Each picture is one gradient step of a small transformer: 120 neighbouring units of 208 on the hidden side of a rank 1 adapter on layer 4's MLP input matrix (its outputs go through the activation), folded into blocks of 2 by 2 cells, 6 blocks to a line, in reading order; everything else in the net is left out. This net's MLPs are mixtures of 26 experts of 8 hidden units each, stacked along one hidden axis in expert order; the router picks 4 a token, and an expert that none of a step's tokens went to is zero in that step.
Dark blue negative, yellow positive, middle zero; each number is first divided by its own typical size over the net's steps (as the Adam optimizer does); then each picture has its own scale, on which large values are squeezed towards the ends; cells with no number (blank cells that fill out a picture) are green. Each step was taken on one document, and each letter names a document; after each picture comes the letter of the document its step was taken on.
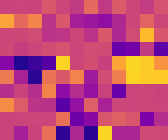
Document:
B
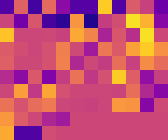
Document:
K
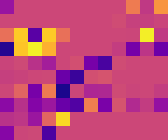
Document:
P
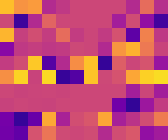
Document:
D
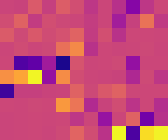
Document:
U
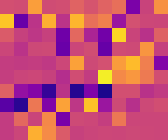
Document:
B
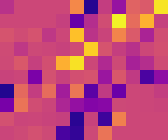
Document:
B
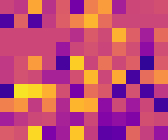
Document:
B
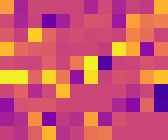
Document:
D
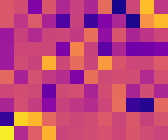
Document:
K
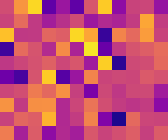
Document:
K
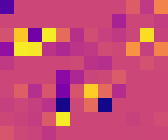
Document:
P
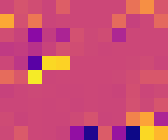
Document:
U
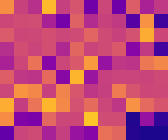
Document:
K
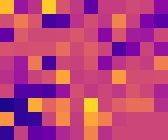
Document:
K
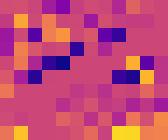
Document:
U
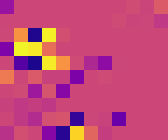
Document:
P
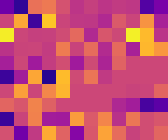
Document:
D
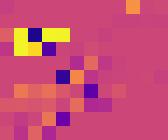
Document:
P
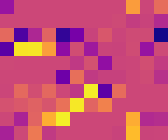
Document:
P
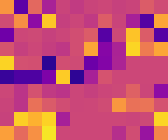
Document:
D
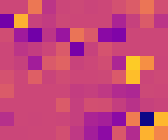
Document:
U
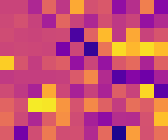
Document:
B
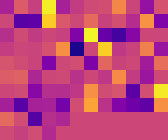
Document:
K
